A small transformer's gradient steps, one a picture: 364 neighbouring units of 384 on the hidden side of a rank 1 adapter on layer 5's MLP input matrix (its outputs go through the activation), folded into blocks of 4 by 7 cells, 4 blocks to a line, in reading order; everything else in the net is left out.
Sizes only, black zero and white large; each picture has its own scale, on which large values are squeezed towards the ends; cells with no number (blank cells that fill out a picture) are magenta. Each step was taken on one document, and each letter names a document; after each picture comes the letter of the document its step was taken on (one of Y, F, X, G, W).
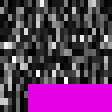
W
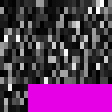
W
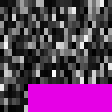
W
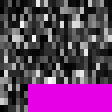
W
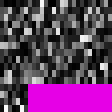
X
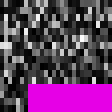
W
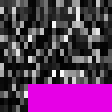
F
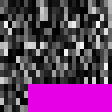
X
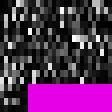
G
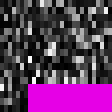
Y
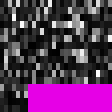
F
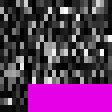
G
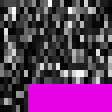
F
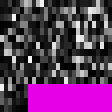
Y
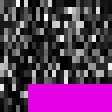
F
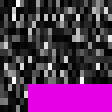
G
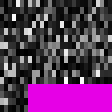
G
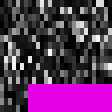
Y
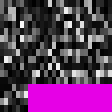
F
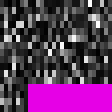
W
